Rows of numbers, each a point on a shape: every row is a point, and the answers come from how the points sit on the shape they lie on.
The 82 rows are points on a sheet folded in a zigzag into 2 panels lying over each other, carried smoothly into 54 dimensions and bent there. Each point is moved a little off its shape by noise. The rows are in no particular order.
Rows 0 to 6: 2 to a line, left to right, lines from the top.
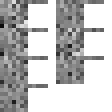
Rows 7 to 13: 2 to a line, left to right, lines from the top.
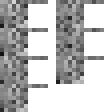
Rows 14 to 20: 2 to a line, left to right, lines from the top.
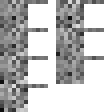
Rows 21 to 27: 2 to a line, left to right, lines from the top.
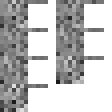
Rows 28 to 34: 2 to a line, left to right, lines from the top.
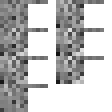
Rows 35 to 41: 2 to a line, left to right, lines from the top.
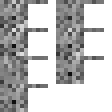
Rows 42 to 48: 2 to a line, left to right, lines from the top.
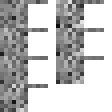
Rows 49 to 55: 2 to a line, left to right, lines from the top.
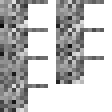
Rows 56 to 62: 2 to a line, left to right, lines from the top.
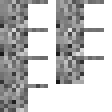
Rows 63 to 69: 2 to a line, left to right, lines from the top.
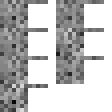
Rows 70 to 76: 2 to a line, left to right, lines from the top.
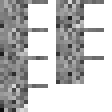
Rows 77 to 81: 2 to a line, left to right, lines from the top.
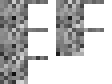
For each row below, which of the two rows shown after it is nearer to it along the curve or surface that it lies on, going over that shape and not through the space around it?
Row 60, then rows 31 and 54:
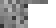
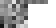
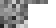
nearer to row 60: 31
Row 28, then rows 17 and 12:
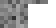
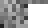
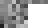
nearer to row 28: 12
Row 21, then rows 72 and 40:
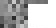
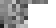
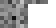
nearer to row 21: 40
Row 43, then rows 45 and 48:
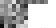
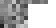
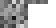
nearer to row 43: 45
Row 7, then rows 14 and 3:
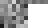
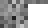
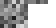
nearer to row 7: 14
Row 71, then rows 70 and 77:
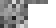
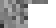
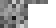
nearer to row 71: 77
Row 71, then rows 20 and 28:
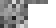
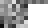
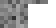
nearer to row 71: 20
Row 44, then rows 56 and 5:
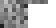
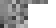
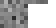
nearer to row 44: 5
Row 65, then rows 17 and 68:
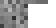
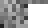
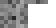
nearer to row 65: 17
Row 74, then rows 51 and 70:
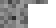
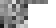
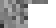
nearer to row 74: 70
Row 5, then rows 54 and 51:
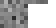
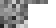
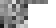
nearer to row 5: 51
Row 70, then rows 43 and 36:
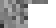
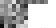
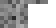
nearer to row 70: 36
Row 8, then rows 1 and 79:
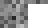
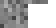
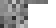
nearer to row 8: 1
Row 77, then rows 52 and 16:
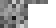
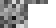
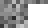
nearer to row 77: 52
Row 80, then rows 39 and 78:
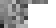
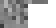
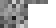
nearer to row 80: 39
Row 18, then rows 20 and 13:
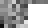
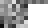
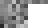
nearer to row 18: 13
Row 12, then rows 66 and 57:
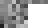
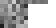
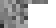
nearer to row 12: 57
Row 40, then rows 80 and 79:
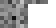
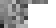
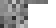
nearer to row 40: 79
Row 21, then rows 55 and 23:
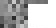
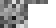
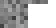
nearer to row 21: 55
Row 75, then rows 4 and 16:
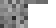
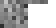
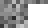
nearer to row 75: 4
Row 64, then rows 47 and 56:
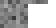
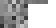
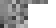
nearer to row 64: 56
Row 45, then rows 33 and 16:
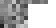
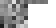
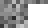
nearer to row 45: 16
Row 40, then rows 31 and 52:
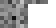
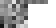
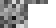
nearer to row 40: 52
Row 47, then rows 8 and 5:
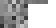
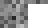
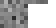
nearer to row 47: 5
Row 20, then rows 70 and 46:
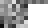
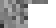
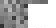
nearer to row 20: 46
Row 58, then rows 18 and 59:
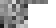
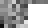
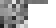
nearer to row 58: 59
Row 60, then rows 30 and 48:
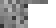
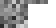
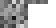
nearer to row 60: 48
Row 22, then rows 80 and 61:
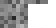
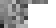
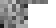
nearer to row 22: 80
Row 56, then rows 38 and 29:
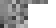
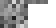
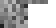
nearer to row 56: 38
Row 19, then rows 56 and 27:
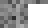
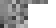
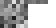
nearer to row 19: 56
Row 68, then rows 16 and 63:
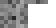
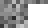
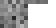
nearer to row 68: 16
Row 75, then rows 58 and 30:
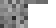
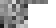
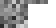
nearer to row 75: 58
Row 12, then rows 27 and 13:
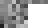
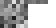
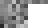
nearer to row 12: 13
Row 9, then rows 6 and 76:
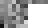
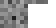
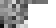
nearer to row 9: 76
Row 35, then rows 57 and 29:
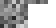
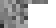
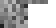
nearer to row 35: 57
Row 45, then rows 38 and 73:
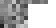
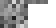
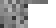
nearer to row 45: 38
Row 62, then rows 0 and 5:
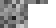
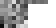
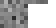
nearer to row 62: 0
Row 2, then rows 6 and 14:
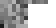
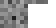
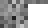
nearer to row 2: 14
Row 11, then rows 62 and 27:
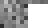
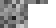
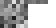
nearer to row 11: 27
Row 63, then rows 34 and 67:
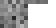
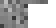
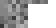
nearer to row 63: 34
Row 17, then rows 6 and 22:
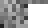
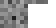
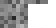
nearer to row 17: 6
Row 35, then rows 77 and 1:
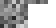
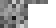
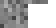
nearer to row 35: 77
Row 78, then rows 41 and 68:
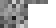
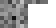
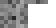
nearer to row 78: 41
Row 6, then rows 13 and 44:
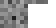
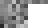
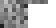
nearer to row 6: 44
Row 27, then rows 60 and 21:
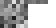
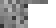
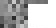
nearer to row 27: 21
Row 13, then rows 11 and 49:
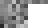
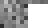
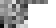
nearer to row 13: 49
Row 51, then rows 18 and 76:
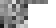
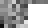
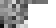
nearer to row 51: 76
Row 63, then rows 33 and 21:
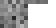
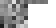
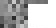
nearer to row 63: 21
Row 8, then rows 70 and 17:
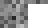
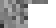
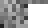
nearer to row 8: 70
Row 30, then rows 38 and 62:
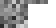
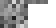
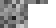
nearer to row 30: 62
